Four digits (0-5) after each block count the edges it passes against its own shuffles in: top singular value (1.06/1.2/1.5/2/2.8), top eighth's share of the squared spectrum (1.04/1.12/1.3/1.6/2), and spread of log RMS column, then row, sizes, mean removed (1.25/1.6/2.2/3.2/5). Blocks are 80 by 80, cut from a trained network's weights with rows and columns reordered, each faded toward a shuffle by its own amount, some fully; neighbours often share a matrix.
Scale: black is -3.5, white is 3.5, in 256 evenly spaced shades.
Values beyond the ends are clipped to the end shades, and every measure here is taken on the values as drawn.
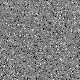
0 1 0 0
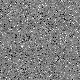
1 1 1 0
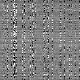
3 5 4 1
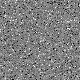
0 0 0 0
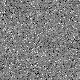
0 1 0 0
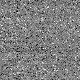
2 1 1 0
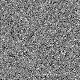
1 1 0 0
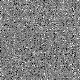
1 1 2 0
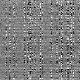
3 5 4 1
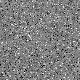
0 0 0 0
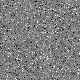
0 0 0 0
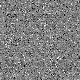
1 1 1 0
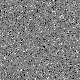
0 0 0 0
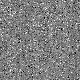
1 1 0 0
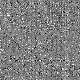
2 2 0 2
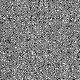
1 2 0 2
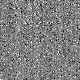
1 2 0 2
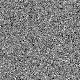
1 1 0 0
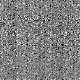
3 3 0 3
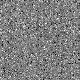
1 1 0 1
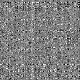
3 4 0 3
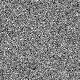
1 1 0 0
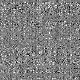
2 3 0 3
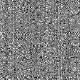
2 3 0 3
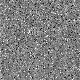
1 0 0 0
